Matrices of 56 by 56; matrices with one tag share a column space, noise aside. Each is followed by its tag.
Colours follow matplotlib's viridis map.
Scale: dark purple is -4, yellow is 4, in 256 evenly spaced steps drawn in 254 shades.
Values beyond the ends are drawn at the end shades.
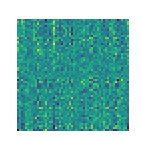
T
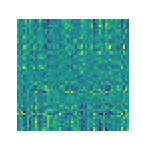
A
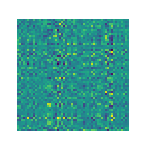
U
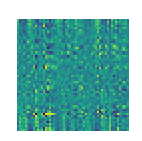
A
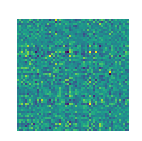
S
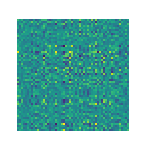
S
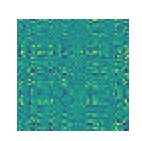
S
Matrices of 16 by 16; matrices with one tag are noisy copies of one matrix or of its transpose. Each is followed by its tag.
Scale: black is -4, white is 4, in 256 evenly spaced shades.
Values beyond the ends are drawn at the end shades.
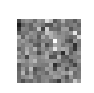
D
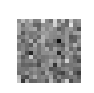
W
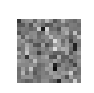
D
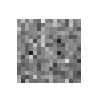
W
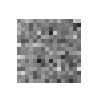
W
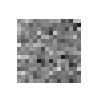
W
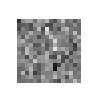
D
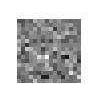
D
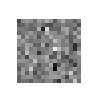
D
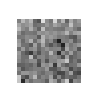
W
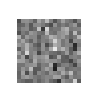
D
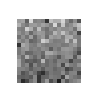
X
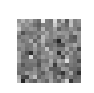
W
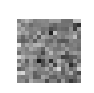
W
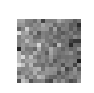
X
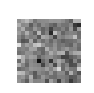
W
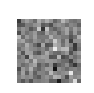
D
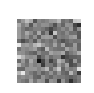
W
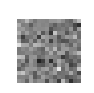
W
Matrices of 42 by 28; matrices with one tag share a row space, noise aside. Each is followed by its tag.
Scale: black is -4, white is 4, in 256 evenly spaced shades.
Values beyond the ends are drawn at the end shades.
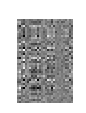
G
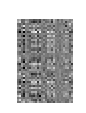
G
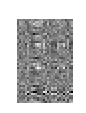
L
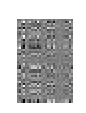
G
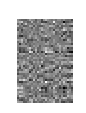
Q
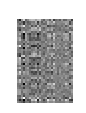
G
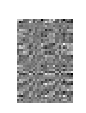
Q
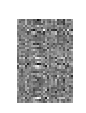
L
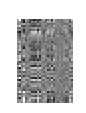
G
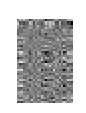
Q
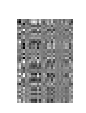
G
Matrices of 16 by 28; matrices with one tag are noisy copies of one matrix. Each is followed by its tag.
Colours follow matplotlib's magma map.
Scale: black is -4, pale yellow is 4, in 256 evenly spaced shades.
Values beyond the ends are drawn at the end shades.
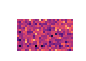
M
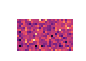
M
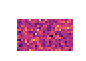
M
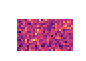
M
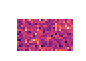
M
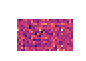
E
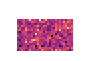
M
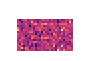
E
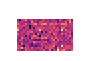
E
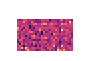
E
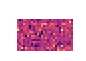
E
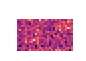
M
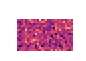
M
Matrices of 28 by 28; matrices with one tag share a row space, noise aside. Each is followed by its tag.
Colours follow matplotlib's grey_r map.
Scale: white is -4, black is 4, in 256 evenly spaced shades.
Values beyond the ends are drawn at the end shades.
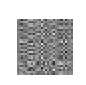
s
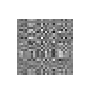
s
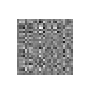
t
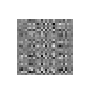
s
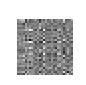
t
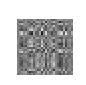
s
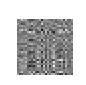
s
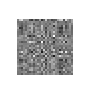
s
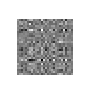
s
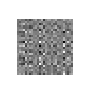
t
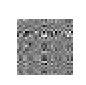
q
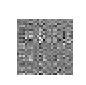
t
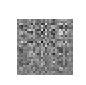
s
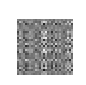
q
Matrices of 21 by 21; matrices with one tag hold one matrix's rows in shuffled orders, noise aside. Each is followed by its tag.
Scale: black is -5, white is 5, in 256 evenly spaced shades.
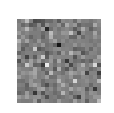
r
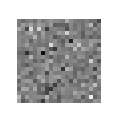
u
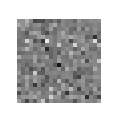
r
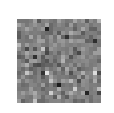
r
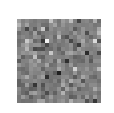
r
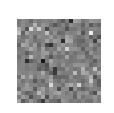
u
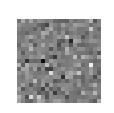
u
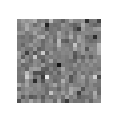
r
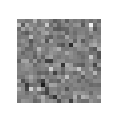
u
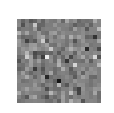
r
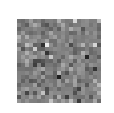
r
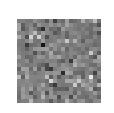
u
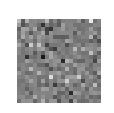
u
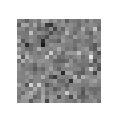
u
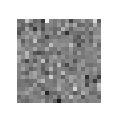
r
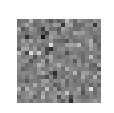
u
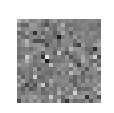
r
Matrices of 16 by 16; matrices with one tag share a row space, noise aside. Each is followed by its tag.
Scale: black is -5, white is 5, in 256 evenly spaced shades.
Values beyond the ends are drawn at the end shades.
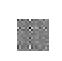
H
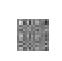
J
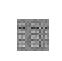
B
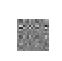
J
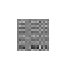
B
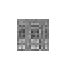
B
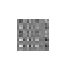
J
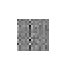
H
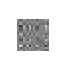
J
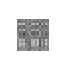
B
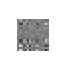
J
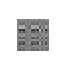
B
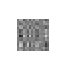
J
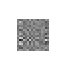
J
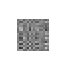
J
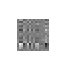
J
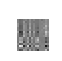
J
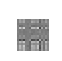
B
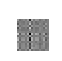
H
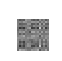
B
